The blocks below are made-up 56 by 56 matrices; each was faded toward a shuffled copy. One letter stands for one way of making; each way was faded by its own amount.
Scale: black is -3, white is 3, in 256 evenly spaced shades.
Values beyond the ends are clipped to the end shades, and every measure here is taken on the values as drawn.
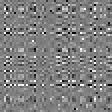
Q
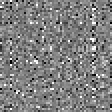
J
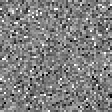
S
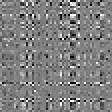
Q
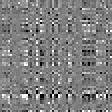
Q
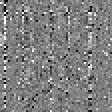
J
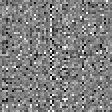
J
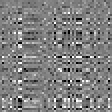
Q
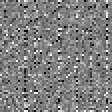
J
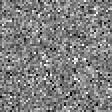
S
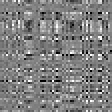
Q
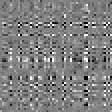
Q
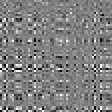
Q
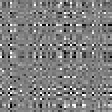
Q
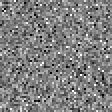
S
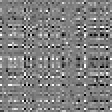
Q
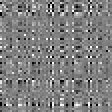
Q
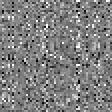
J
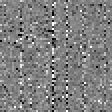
J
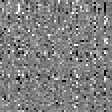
J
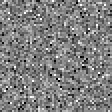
S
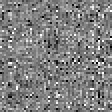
J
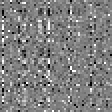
J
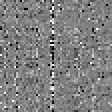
J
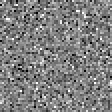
S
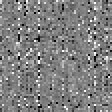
J
